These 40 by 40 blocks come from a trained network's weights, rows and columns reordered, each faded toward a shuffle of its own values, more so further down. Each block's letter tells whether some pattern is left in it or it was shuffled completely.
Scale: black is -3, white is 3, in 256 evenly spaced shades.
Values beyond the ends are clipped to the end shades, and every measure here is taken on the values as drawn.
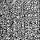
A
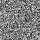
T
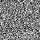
A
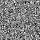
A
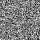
T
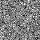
T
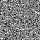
T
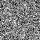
T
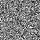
A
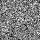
T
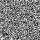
A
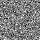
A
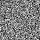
T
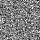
T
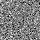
T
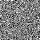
T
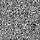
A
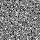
T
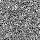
T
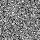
T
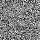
T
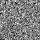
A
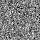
T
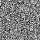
A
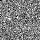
T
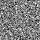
T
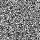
A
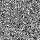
T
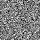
T
